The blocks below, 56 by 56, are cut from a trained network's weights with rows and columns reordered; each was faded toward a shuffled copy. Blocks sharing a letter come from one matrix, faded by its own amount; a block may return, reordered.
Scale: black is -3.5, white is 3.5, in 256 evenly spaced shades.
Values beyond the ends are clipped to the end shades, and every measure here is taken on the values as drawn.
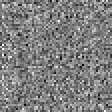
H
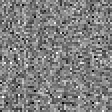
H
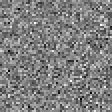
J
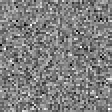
J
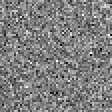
J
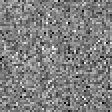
H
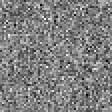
J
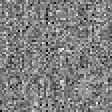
H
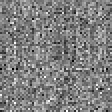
H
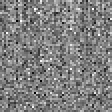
H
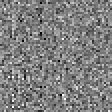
H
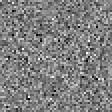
J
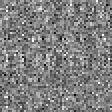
H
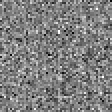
H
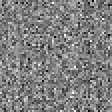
H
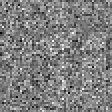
H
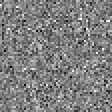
J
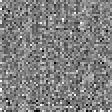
H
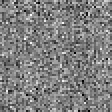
H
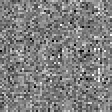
H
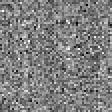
H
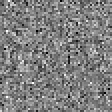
H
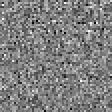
J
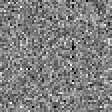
H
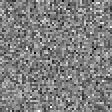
J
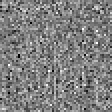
H
